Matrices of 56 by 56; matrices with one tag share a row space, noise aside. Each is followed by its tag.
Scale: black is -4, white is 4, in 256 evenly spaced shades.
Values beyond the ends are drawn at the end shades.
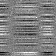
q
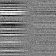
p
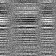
q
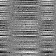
q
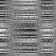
q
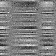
q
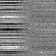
p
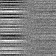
p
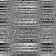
q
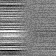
p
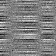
q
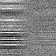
p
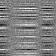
q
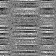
q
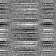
q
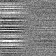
p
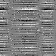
q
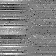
p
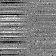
p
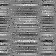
q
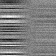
p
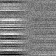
p
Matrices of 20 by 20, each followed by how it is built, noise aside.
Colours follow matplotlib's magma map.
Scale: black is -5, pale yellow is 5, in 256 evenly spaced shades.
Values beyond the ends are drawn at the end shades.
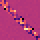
banded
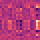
low rank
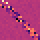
banded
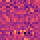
low rank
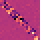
banded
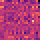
low rank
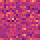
low rank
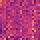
low rank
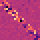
banded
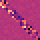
banded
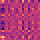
low rank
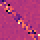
banded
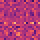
low rank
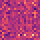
low rank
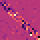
banded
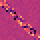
banded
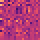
low rank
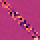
banded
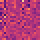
low rank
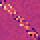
banded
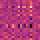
low rank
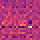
low rank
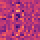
low rank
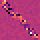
banded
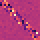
banded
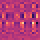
low rank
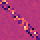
banded
